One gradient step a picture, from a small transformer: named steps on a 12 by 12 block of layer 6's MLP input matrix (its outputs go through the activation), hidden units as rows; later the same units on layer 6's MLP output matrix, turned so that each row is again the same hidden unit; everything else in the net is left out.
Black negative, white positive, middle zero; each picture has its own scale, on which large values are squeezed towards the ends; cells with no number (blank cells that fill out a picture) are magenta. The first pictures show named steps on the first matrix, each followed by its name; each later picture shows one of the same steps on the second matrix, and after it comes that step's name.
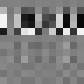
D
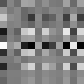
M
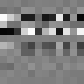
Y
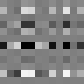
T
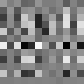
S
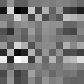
D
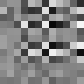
T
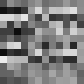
Y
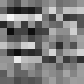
Y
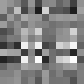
S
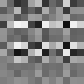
T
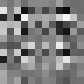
Y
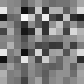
Y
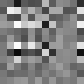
T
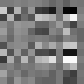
D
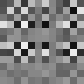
T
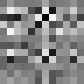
Y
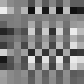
M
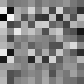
Y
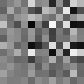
T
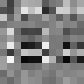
S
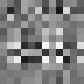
S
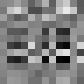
S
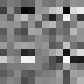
D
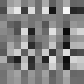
M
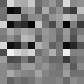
T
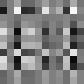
M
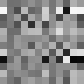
D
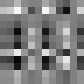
M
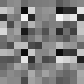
Y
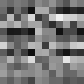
Y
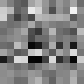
S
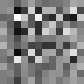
Y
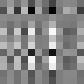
M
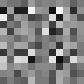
D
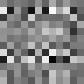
D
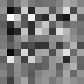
Y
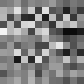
Y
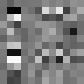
D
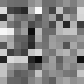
D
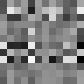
S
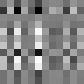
M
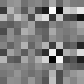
D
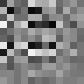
T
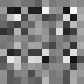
D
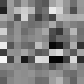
S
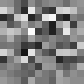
Y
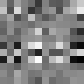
S
